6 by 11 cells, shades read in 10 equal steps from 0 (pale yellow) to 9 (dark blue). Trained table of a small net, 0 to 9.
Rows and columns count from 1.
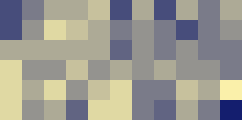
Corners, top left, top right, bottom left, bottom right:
7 3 1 9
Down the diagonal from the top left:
7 4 3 2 2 1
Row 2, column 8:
5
